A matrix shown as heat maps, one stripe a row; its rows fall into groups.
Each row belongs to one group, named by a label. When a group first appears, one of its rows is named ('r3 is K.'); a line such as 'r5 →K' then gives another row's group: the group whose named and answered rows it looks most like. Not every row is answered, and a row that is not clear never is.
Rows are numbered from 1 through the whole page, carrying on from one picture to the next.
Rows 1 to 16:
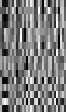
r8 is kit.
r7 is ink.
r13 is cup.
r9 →cup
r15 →cup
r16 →kit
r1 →kit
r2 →ink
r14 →kit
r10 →cup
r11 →ink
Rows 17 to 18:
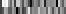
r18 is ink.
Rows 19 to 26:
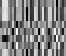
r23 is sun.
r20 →cup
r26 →cup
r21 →cup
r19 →cup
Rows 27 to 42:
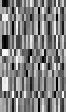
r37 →cup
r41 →sun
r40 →ink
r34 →cup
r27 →kit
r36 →sun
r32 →kit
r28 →sun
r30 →sun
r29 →cup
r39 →cup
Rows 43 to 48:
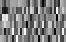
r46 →cup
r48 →sun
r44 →kit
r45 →cup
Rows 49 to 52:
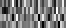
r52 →ink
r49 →ink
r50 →kit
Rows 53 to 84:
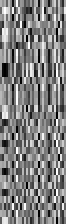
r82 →ink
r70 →kit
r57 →cup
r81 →sun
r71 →ink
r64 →ink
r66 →sun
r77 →kit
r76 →sun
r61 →sun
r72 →sun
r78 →sun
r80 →kit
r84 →cup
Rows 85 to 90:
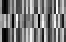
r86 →kit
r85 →kit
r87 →sun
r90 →kit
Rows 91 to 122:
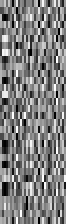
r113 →sun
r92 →ink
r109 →sun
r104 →cup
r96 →cup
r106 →ink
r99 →kit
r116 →cup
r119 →cup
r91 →sun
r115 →sun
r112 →kit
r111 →kit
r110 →ink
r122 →sun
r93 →kit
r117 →kit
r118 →kit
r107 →ink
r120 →cup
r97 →ink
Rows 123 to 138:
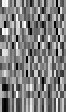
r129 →sun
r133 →cup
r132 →ink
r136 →sun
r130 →cup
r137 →kit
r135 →kit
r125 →sun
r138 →kit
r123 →cup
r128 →ink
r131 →cup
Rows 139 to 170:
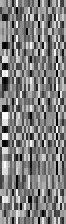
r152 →ink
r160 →cup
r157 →kit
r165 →ink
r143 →cup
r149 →cup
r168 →ink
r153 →sun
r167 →cup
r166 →sun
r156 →cup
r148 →kit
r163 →cup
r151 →kit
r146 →sun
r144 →sun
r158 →cup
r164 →ink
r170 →sun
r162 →cup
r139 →sun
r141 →kit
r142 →sun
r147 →cup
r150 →kit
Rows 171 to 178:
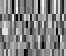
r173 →ink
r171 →sun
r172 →sun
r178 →cup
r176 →ink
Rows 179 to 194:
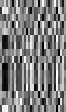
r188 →kit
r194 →cup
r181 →ink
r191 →kit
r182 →sun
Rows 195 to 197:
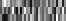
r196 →ink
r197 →kit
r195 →cup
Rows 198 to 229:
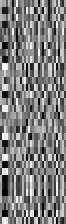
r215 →cup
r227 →ink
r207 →cup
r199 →kit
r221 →kit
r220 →cup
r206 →kit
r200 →sun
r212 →sun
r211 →kit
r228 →kit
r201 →kit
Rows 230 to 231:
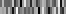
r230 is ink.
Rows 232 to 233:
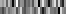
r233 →ink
